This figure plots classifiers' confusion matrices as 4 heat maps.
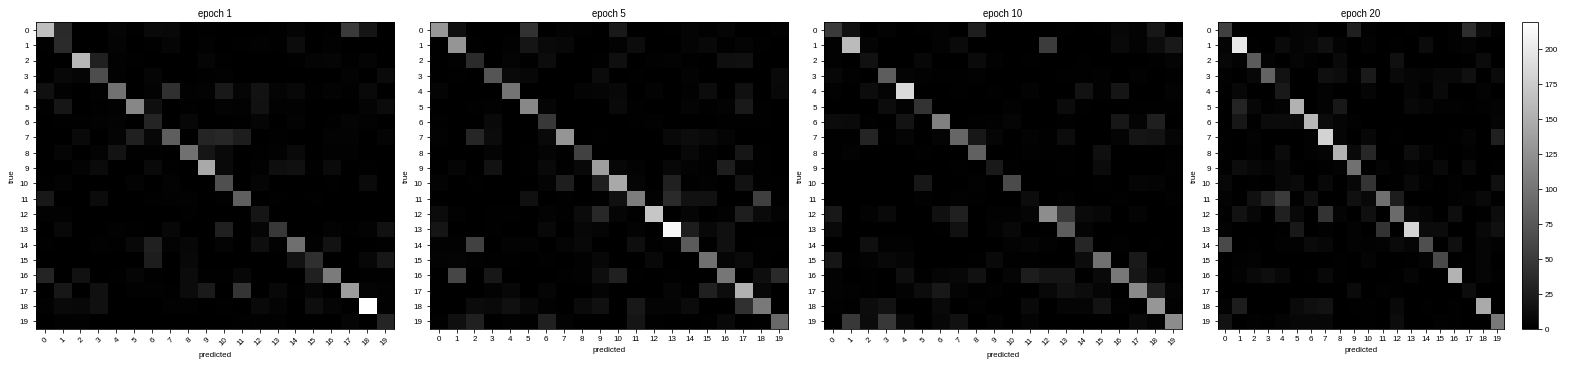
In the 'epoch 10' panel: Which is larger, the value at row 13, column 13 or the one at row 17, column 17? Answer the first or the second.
the second
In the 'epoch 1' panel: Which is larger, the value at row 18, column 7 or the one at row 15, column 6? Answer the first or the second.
the second
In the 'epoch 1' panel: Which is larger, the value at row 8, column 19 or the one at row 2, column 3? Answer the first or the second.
the second
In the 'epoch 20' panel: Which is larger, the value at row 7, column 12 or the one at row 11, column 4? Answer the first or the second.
the second
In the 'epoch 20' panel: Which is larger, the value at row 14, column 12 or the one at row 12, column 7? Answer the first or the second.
the second
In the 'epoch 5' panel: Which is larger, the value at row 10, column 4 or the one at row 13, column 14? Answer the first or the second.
the second
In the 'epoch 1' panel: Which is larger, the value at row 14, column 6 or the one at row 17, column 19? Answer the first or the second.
the first
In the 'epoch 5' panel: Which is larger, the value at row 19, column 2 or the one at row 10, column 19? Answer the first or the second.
the first
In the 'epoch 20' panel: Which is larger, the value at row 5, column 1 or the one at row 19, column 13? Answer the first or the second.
the first
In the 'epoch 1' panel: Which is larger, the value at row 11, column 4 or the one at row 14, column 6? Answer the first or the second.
the second
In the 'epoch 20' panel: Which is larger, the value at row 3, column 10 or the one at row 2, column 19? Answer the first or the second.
the first
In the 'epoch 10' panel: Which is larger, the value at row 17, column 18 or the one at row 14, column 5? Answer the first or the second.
the first
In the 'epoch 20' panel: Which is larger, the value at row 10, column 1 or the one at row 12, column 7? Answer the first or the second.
the second
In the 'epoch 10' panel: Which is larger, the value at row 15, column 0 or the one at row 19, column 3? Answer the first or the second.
the second
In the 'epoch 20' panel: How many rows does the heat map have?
20
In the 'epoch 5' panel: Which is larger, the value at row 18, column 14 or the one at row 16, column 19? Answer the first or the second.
the second
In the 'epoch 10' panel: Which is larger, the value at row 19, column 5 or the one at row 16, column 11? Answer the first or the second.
the second
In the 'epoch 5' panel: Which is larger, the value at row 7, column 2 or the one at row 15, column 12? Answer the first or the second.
the first
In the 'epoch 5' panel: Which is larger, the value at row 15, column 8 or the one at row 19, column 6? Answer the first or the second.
the second
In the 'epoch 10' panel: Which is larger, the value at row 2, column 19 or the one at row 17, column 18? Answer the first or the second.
the second
